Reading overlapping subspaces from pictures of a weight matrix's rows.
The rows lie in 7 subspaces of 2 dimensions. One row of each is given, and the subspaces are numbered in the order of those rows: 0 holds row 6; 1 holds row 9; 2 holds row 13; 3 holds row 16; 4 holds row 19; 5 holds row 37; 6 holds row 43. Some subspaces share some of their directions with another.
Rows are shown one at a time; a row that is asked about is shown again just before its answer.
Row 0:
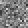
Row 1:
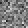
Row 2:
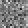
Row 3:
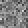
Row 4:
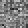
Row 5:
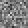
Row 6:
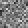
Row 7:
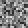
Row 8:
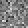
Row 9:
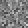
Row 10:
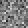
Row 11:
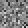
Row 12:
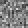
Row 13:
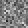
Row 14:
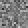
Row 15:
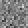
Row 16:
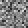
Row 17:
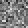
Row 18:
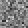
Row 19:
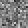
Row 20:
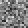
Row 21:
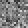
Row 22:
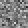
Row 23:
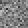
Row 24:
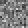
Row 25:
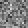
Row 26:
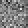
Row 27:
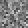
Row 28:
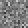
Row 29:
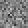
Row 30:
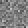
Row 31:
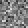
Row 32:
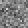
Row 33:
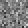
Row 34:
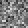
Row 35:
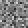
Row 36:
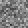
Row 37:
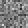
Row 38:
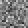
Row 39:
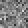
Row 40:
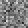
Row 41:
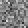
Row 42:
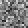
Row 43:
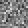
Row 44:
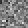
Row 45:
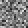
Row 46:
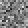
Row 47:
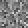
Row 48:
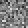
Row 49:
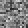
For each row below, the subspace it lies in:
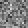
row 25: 6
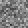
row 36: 0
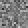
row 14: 4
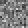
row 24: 2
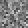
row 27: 1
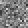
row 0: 0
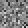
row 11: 1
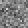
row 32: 0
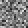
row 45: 3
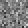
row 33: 1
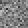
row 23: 0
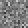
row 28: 1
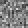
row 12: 2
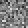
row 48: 2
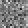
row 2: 5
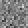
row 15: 5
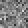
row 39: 3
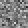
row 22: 4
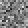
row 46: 4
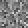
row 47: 1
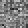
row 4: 5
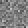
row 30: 3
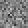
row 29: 6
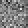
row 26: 5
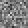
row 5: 6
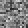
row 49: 5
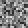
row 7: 2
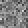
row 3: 3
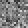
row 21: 4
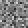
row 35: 6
